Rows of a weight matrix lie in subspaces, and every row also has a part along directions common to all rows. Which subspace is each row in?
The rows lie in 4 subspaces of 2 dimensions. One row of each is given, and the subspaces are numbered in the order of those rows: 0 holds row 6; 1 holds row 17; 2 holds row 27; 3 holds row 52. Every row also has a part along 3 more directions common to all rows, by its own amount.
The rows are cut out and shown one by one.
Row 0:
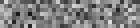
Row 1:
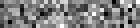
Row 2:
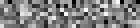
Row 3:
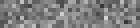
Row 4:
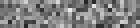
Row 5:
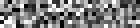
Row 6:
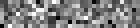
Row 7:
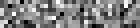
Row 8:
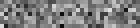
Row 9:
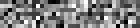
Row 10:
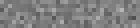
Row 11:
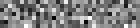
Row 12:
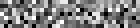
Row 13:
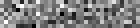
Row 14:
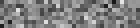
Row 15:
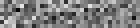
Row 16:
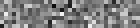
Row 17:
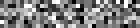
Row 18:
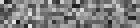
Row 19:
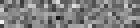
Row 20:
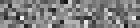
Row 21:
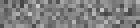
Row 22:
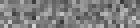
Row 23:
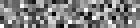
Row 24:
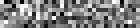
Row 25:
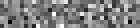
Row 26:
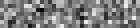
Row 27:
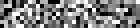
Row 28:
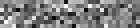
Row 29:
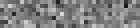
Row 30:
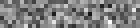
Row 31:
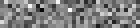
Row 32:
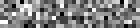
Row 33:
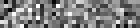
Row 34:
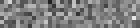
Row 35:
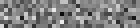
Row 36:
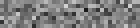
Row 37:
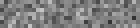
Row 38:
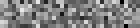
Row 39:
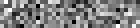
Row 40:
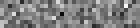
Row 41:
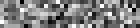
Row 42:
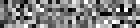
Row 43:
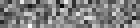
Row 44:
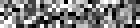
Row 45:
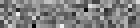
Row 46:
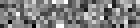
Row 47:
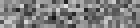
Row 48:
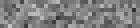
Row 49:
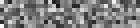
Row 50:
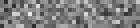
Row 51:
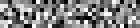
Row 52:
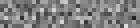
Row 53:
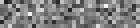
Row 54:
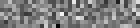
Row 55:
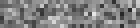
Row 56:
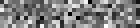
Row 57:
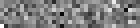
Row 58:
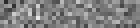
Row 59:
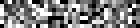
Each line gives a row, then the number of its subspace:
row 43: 1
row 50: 2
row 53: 2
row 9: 2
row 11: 3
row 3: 3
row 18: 2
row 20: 3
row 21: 2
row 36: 1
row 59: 0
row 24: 2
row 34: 1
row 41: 0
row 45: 1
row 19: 0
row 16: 3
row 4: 2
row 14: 2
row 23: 0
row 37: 0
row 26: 0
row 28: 1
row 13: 1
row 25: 0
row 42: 2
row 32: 2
